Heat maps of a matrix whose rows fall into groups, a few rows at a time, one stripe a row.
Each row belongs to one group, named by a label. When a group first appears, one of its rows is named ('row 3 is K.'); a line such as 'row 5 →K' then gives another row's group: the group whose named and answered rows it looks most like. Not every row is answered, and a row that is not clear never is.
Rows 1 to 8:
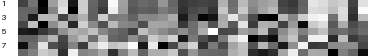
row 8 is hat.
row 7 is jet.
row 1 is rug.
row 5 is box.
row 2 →rug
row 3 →hat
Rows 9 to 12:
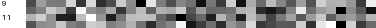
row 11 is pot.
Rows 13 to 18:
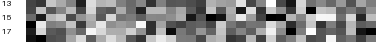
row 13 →jet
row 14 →rug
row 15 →hat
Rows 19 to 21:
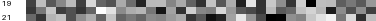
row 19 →rug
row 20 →jet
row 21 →hat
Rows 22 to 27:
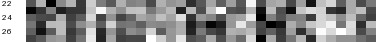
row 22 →rug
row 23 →jet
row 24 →hat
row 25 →hat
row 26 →hat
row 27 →hat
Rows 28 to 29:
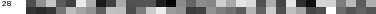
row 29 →box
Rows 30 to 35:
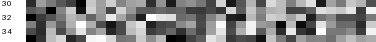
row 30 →jet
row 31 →rug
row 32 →box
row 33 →pot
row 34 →pot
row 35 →jet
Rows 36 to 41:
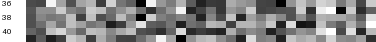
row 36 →hat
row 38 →rug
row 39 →pot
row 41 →box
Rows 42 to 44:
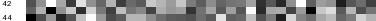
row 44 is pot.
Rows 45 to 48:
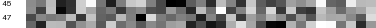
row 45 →pot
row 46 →pot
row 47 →rug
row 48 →hat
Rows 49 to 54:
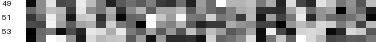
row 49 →pot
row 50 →hat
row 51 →hat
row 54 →jet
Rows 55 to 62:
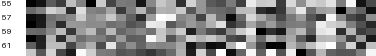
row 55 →box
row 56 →hat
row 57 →box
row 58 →box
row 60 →box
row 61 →hat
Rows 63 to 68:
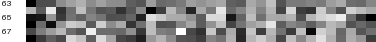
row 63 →box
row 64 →pot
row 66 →box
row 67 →rug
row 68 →box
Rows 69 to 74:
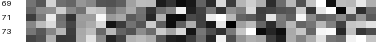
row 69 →pot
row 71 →jet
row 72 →pot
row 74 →pot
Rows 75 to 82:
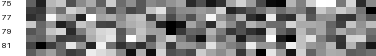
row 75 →hat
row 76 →box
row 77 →jet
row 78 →pot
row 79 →jet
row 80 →jet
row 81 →box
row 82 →jet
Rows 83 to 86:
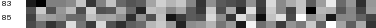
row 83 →box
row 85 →jet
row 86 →box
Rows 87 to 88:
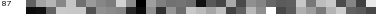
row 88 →box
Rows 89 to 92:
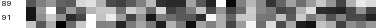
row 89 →pot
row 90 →jet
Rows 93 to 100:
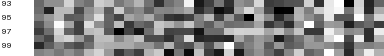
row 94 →hat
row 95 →pot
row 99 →jet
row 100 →pot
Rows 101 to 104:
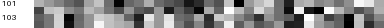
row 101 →pot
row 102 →pot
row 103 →jet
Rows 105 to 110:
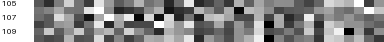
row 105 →rug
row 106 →pot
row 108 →hat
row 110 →hat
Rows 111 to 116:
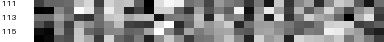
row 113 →jet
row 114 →box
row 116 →box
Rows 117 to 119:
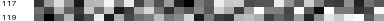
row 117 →jet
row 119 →hat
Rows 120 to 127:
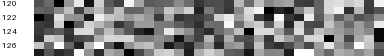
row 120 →rug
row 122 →jet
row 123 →pot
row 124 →box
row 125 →jet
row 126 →pot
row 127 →box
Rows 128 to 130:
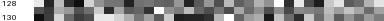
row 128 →pot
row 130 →jet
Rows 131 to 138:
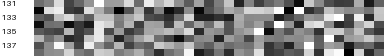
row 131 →jet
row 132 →pot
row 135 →hat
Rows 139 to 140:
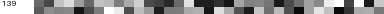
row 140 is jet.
